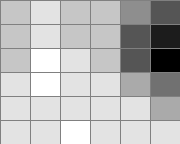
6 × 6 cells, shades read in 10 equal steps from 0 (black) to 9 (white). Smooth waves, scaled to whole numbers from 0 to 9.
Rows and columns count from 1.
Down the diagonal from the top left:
7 8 8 8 8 8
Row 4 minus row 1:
1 1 1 1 1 1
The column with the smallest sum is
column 6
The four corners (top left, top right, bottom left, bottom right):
7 3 8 8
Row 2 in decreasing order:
8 7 7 7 3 1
